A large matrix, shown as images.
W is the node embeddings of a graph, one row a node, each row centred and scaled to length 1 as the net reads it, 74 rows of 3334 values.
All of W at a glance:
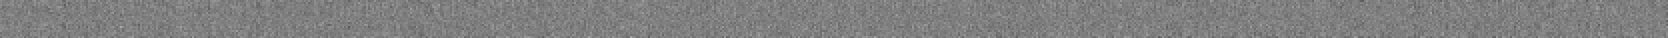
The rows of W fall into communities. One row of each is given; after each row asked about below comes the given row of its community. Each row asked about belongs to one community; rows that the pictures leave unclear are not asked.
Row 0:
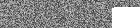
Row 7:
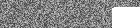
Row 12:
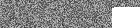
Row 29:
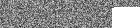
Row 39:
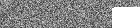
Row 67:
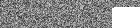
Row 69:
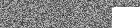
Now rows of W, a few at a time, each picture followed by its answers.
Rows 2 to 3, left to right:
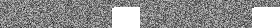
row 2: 67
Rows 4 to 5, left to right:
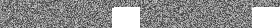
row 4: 12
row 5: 69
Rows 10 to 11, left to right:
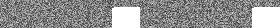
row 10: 12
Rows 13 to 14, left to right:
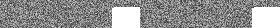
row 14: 29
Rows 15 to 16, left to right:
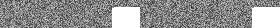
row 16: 39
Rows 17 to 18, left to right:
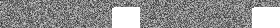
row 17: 12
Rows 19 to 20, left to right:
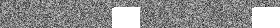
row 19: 67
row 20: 12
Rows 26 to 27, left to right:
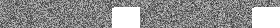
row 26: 12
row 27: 39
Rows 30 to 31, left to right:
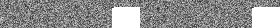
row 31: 67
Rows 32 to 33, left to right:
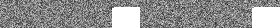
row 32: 12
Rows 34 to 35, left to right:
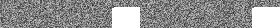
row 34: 29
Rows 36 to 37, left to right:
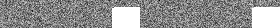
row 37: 69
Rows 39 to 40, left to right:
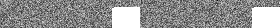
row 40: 29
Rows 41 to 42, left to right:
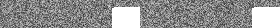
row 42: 0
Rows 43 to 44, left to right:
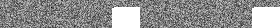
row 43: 29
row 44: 67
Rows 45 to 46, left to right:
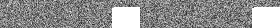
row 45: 0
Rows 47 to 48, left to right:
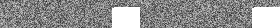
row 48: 39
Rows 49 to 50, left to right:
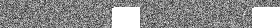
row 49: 7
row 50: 7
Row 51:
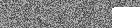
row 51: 0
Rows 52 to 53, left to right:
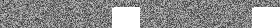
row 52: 69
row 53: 12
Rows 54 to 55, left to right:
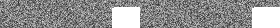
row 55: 0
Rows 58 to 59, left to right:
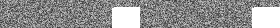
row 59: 0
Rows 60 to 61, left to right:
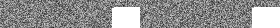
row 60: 69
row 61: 39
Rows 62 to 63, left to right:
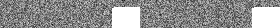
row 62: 7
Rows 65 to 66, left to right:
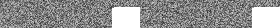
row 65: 29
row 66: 69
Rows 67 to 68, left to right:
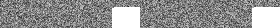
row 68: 69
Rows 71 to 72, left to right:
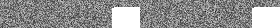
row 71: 0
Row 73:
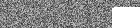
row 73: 67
